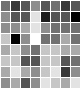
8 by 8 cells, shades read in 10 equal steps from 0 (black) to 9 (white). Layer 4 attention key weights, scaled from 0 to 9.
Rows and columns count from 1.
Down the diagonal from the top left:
4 3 6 9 7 7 2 8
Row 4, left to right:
7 0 5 9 4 4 6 4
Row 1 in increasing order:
2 2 3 3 3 4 4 5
